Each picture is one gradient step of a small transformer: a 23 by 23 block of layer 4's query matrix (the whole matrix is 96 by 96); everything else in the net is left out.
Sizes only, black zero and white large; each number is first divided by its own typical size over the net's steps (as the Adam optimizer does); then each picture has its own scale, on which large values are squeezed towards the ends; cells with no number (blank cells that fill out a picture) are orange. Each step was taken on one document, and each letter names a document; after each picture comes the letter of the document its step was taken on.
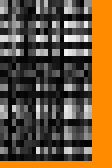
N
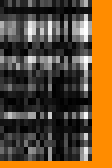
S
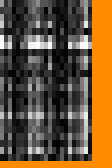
S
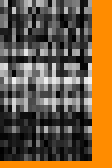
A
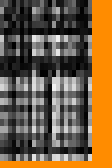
A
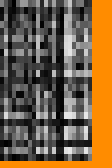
N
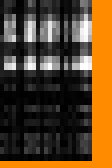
S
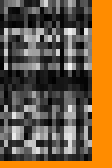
N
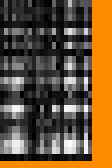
N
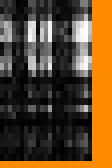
S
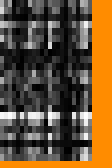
S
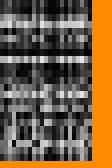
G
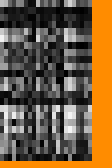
N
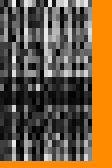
A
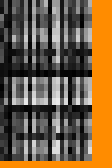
A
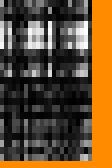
S
